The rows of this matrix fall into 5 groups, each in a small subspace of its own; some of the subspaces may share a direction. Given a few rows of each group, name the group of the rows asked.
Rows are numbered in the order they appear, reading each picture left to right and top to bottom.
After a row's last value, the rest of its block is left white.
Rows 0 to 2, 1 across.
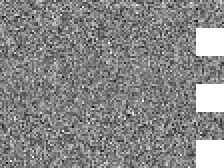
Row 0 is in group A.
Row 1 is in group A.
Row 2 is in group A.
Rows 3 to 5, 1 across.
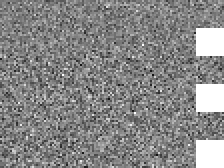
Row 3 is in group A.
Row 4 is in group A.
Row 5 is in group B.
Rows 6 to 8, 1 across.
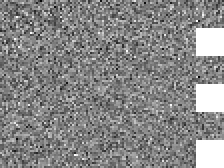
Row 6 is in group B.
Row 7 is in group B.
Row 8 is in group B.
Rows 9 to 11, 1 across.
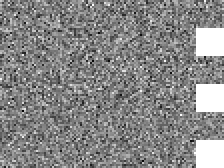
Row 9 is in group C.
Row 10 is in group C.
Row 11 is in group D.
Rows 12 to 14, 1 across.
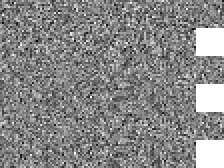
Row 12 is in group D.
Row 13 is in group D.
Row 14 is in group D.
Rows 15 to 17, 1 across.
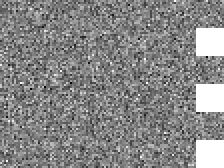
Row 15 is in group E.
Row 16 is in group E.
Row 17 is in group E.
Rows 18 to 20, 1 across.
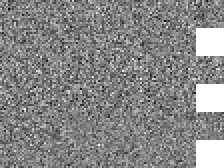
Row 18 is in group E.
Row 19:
C
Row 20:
C
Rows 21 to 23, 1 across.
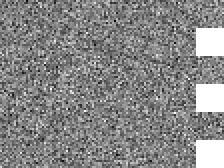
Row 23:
E
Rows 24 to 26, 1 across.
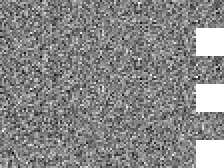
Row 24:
C
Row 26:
A
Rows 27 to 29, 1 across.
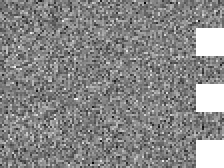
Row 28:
B
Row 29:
A
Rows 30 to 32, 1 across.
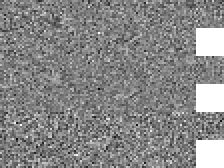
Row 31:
C
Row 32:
B
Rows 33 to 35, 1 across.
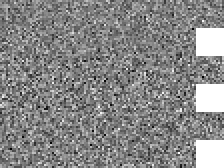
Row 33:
D
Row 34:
D
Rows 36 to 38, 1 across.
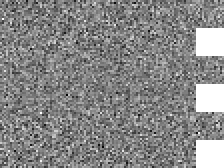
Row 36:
B
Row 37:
E
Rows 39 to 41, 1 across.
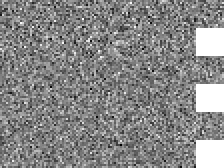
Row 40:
D
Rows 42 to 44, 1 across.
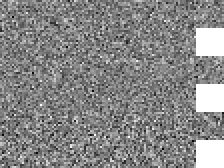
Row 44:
D
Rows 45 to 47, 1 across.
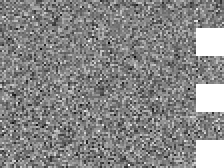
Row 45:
A
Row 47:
B
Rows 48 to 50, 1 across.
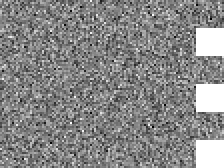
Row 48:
D
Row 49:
D
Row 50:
D
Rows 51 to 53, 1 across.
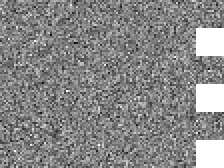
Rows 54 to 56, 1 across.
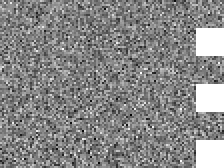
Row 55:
D
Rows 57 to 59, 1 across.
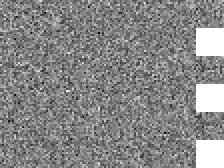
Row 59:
E
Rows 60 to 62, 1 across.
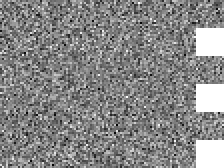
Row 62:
B
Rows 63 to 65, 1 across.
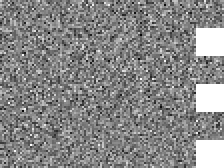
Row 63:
C
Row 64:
C
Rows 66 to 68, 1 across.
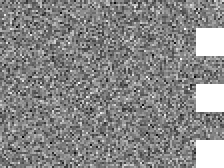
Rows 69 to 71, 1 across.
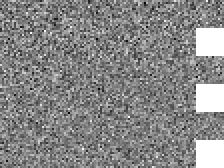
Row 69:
E
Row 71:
E
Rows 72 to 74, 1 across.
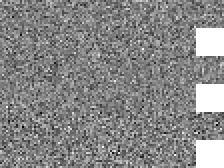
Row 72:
E
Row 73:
A
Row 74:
E
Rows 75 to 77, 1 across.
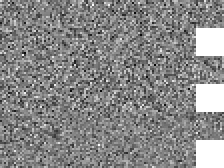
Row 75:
C
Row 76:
D
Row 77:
C
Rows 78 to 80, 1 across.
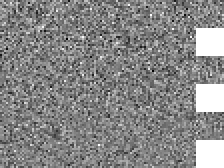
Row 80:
C
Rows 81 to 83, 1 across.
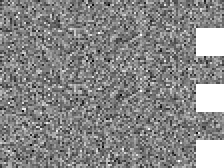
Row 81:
C
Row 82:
C
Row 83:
A
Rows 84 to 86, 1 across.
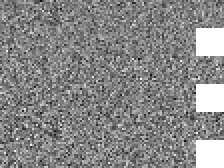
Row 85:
C
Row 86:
B
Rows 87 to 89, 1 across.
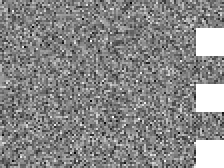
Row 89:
D
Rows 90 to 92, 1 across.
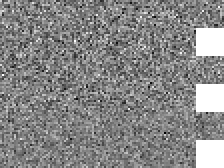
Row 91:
B
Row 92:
E
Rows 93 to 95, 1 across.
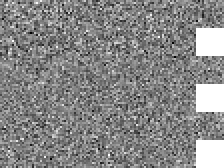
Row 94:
E
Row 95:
A
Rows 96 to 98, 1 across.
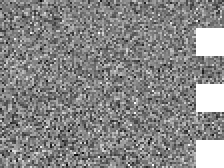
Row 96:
A
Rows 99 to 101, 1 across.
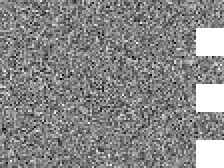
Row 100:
A
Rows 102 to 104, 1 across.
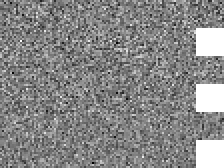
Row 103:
E
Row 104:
A
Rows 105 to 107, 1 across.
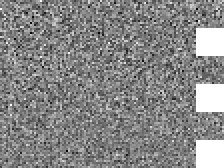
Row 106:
A
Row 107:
E
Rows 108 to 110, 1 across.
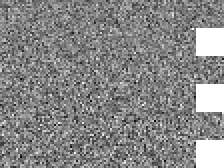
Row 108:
D
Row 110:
D
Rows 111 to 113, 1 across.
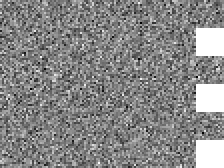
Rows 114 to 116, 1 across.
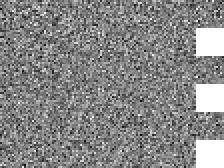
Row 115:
E
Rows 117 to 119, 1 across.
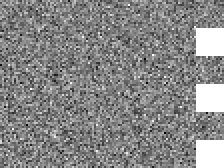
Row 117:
E
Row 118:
E
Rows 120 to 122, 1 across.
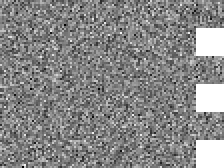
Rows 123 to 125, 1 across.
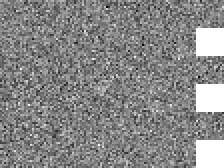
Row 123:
A
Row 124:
B
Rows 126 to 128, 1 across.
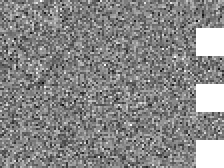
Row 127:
E
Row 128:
B
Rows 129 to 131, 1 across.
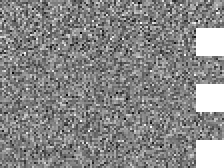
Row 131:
A
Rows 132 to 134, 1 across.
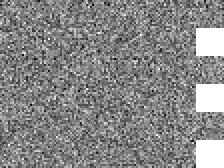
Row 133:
B
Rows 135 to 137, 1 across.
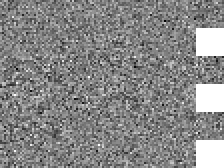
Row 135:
E
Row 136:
B
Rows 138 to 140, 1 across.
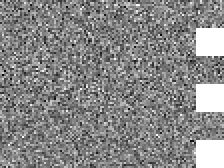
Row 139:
B
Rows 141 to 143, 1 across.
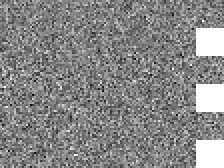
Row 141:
D
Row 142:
A
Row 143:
B
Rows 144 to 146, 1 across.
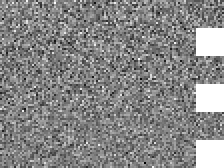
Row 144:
B
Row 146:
A
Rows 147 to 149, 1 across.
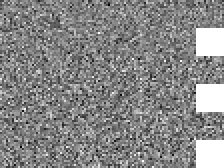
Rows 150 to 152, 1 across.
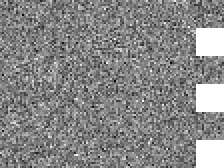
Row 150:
E
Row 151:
A
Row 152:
B
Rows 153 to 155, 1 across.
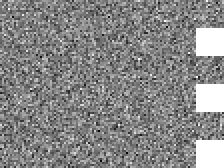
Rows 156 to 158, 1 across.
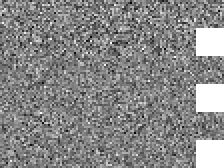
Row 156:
D
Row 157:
E
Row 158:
A
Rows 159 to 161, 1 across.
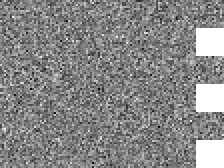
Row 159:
E
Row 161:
A
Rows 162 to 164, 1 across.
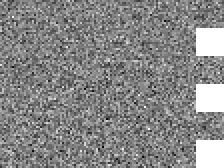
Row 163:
A
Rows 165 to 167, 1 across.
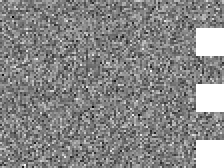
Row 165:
E
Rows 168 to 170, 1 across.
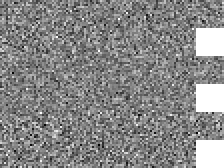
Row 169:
E
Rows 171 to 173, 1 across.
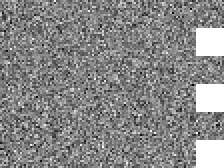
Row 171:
A
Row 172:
D
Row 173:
C
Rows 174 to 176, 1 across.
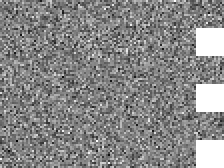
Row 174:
E
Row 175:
A
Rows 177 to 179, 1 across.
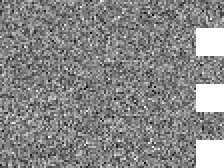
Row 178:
A
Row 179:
A
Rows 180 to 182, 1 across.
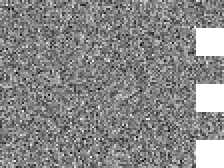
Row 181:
C
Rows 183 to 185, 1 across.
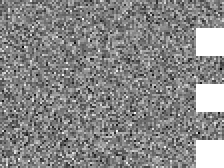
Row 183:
D
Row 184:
A
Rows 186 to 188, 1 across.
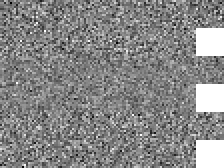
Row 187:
B
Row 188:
C
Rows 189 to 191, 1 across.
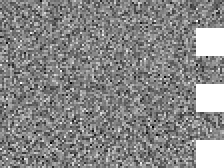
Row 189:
C
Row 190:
E
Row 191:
D
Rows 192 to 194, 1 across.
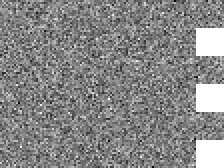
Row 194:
E
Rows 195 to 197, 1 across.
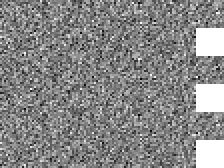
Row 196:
C
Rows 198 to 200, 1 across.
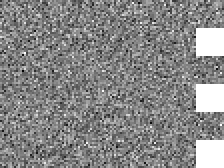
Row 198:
C
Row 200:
A
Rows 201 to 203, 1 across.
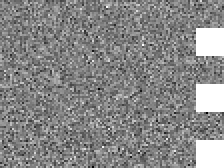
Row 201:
A
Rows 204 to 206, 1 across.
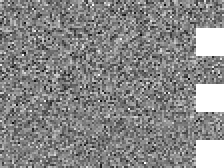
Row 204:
C
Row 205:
B
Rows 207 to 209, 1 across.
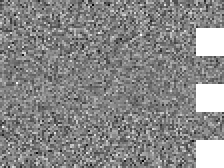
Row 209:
D
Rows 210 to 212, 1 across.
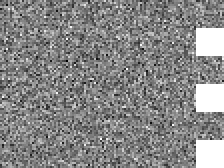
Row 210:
E
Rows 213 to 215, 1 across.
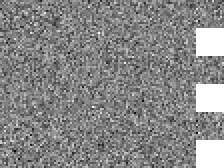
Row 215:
B
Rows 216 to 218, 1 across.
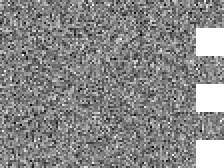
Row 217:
B
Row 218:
B
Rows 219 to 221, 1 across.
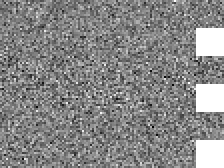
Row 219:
E
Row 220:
E
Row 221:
D
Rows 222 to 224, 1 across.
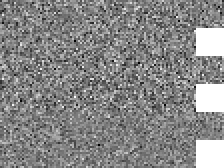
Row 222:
D
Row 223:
D
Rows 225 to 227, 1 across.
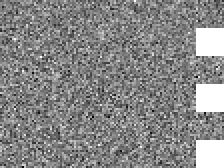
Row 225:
B
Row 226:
E
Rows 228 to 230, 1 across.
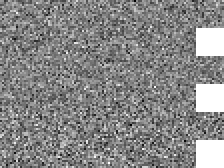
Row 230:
B
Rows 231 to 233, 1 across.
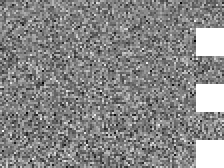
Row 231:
D
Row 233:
B
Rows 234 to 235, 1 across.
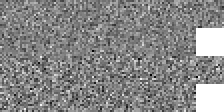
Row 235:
C
